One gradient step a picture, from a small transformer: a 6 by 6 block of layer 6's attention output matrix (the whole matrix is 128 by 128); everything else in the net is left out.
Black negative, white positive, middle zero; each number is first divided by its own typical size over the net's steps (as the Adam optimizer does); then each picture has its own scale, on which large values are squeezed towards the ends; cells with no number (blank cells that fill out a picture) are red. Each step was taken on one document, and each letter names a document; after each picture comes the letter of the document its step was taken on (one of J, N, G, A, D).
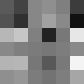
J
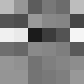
J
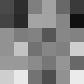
J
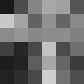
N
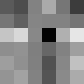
J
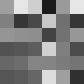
N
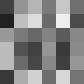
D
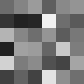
N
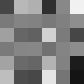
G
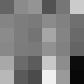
G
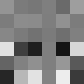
D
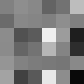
G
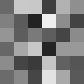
N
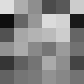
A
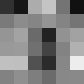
J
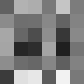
D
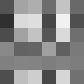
D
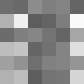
J
